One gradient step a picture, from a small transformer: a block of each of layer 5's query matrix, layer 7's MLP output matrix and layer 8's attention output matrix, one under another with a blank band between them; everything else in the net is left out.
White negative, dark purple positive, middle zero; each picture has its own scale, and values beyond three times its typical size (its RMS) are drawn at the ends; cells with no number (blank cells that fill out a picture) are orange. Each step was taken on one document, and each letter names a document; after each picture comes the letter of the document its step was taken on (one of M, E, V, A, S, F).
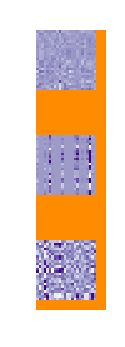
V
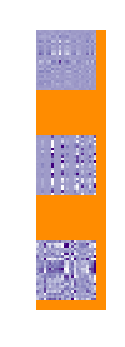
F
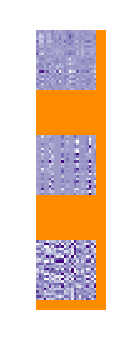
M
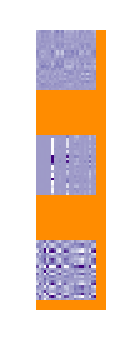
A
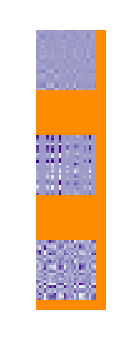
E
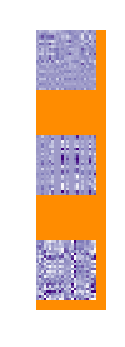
M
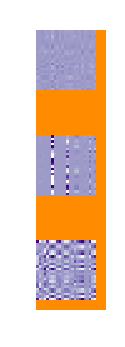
A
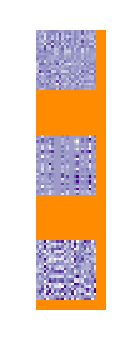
M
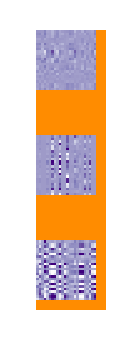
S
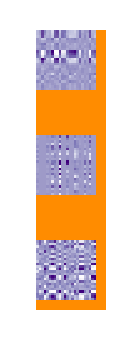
S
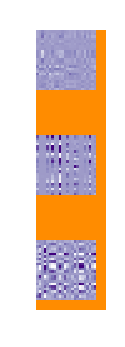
E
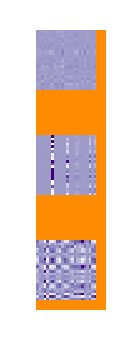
A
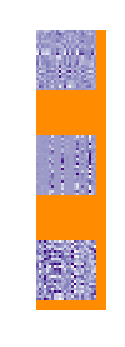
V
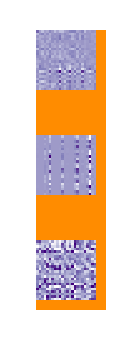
V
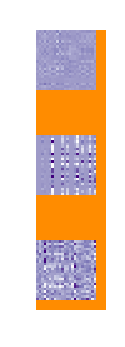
F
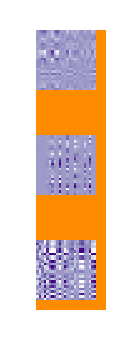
S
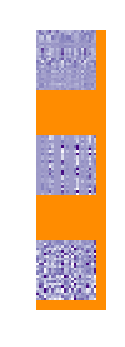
M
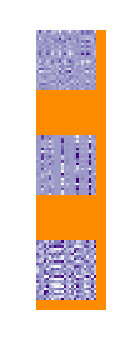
M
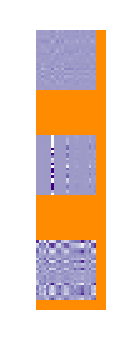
A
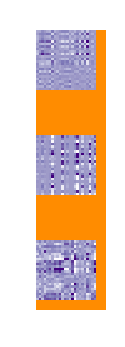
F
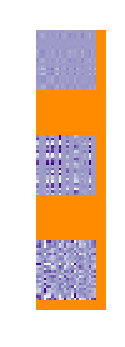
E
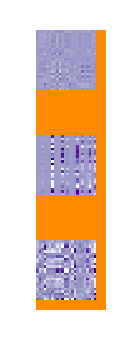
F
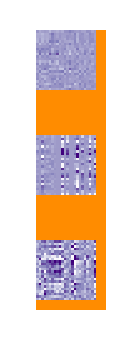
F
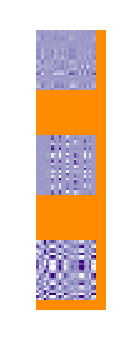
S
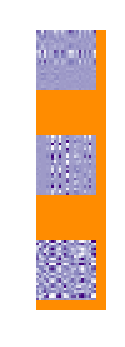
S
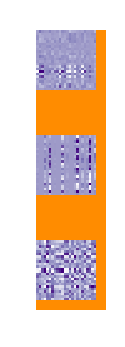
V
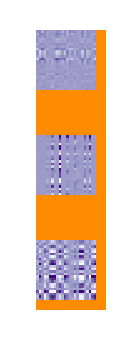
S
